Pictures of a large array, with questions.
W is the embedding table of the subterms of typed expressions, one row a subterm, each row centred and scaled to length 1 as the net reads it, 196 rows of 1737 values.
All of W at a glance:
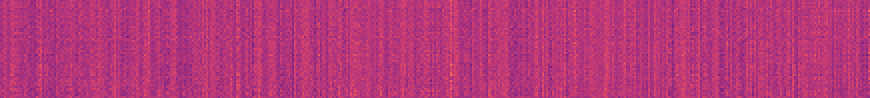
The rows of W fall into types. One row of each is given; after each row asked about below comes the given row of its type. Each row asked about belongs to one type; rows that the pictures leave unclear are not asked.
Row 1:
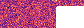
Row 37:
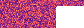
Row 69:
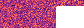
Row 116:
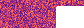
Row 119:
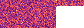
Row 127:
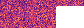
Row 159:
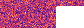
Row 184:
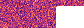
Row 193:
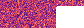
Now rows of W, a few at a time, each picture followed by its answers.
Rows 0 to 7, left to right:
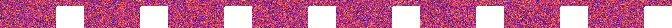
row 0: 37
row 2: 37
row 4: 69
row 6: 37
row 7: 1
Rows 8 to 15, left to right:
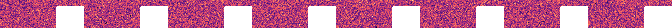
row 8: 119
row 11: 37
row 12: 37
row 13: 69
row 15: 116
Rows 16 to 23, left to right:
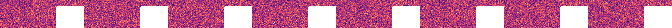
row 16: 184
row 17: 1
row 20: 69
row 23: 119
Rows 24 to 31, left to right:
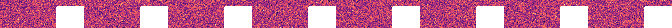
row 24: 1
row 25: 119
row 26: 37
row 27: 193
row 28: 119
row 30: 69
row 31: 1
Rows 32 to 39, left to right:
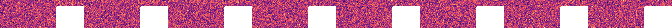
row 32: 193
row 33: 193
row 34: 116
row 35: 159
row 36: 1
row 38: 69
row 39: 184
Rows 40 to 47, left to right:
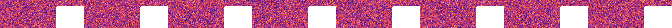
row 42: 37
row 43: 1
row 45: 159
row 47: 119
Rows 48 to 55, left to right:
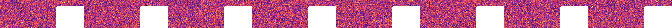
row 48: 116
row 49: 127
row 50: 184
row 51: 37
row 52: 193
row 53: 119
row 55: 127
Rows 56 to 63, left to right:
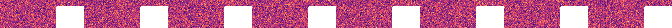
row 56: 159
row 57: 1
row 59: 1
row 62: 159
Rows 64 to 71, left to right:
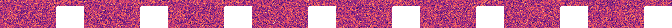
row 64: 69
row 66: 159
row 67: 119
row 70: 37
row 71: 127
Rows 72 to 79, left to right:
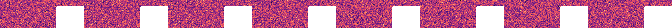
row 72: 119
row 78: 119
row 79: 37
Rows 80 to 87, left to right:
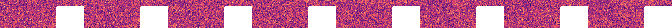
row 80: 127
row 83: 119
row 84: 116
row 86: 127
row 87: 116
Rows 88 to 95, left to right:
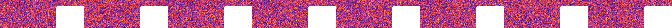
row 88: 184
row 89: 159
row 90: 127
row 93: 1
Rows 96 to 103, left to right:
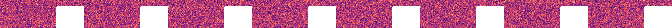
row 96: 159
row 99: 159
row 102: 116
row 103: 1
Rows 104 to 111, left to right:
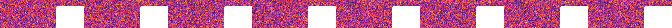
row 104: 184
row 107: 127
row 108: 116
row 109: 116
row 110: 116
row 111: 116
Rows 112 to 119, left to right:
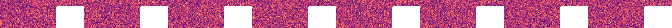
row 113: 159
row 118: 37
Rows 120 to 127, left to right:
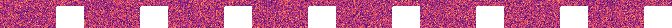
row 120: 69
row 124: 193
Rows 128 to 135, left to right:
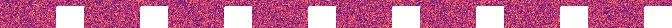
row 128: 184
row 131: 37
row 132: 127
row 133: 116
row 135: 159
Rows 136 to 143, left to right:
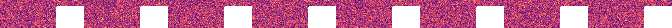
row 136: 69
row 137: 184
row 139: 1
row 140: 119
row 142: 69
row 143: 127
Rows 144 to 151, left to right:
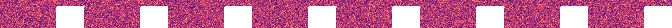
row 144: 37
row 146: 1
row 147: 69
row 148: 184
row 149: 1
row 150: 184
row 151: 1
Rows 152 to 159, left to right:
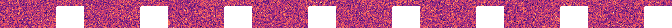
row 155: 159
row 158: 127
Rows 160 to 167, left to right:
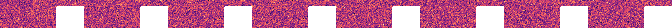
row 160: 184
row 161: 1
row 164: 184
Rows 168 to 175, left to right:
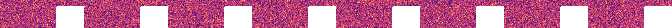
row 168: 184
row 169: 193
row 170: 193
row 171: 184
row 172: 116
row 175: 184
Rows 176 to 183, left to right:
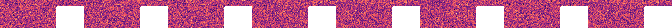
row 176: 37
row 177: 37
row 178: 37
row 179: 116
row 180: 116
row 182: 159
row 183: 116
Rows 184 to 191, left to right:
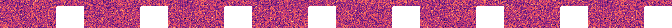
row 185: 119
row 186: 116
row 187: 127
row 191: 116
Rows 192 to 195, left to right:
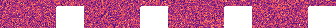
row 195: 37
